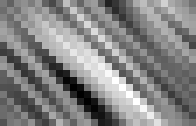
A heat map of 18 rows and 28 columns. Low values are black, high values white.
Mirror symmetry: none. Ninth with the highest average: centre. Grain: diagonal, down to the right.
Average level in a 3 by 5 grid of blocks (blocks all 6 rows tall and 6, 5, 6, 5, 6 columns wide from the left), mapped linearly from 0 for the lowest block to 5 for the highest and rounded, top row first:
2 3 2 1 3 / 1 2 5 2 1 / 0 1 0 5 1
